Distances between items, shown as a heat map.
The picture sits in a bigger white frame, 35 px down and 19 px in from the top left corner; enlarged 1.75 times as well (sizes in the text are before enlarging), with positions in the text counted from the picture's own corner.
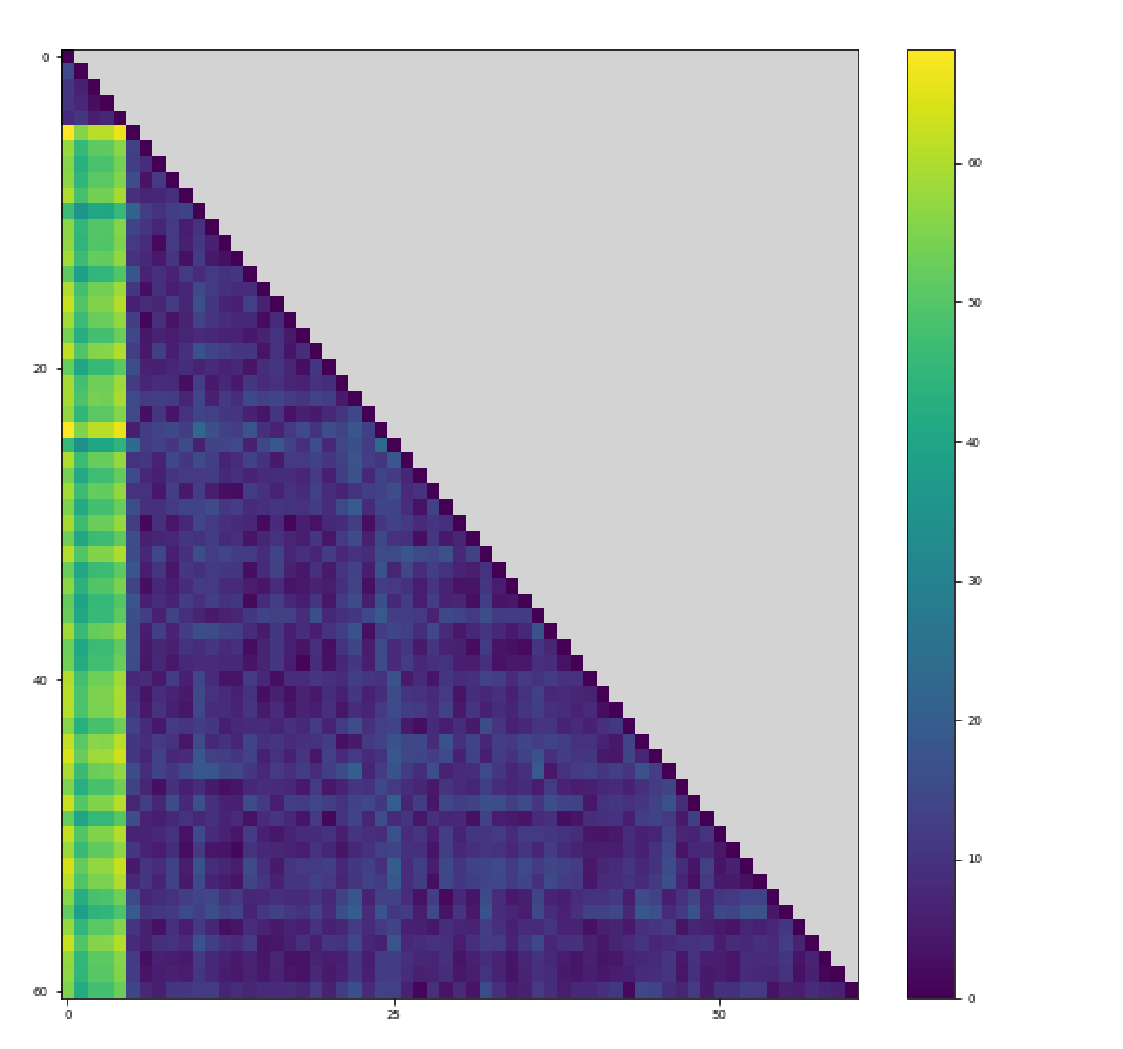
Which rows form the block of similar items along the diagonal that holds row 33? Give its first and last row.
5 to 60
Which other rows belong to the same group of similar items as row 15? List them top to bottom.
5, 6, 7, 8, 9, 10, 11, 12, 13, 14, 16, 17, 18, 19, 20, 21, 22, 23, 24, 25, 26, 27, 28, 29, 30, 31, 32, 33, 34, 35, 36, 37, 38, 39, 40, 41, 42, 43, 44, 45, 46, 47, 48, 49, 50, 51, 52, 53, 54, 55, 56, 57, 58, 59, 60
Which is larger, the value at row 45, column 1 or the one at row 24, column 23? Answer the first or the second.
the first
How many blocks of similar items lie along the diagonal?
2
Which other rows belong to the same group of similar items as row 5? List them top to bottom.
6, 7, 8, 9, 10, 11, 12, 13, 14, 15, 16, 17, 18, 19, 20, 21, 22, 23, 24, 25, 26, 27, 28, 29, 30, 31, 32, 33, 34, 35, 36, 37, 38, 39, 40, 41, 42, 43, 44, 45, 46, 47, 48, 49, 50, 51, 52, 53, 54, 55, 56, 57, 58, 59, 60
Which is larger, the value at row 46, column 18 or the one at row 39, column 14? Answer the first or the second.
the first
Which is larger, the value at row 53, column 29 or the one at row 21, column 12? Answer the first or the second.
the first
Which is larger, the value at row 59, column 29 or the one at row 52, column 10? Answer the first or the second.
the second
